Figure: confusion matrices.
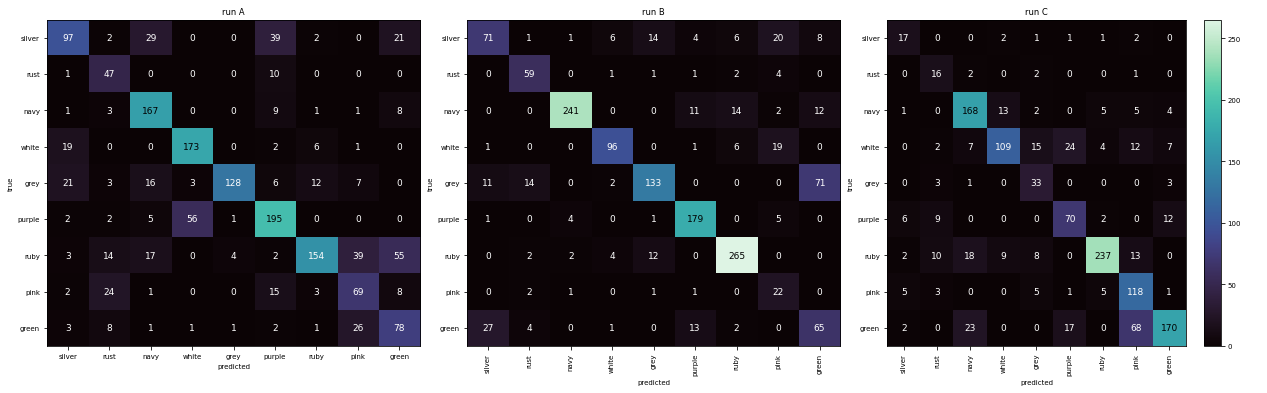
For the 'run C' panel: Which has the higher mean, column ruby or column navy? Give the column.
ruby
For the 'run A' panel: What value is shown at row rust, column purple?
10
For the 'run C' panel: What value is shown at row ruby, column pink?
13
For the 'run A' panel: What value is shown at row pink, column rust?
24
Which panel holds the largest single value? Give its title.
run B
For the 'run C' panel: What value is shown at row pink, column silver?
5
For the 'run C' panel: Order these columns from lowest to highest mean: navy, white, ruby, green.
white, green, navy, ruby
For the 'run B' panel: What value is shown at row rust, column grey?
1
